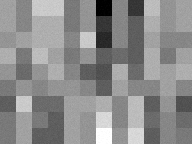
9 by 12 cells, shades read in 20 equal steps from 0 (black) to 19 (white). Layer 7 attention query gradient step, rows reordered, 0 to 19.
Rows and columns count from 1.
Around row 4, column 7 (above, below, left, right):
3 6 11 8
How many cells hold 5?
0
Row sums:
123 125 126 124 125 123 123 126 130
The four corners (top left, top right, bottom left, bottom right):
12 12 9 9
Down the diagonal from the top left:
12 10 13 12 10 10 13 10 16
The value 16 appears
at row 8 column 7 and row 9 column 9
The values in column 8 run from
8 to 13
